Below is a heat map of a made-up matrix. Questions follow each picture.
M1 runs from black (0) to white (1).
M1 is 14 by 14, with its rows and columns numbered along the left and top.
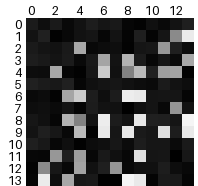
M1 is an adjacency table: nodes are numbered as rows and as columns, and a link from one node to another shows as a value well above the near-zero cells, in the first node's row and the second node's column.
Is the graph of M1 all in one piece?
no
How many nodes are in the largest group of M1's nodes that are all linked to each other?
4
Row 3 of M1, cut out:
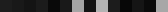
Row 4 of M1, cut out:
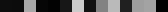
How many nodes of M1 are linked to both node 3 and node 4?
2
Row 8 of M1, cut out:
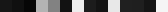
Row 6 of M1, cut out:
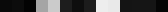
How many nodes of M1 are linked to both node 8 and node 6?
3
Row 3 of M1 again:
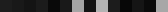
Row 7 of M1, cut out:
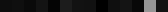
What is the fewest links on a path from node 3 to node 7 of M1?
4
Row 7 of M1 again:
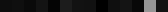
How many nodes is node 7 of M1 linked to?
1
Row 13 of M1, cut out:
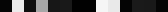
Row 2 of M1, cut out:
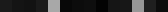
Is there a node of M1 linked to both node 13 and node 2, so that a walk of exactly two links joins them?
no
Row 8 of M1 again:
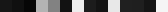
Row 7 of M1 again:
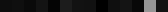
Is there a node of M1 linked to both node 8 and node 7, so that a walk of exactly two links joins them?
no
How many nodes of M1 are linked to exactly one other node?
1
